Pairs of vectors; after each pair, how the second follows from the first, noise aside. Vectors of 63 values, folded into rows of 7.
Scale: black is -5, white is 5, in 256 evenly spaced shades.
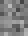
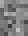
reversed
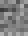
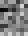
scaled up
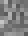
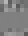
partly zeroed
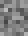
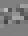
partly zeroed
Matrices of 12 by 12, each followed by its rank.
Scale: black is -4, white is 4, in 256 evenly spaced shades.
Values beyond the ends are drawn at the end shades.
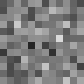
full rank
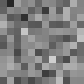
full rank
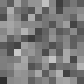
full rank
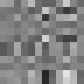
two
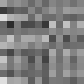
two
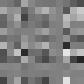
two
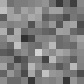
full rank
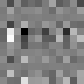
two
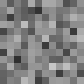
full rank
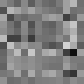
two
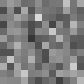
full rank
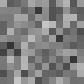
full rank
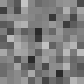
full rank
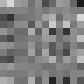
two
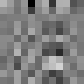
two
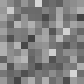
full rank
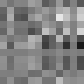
two
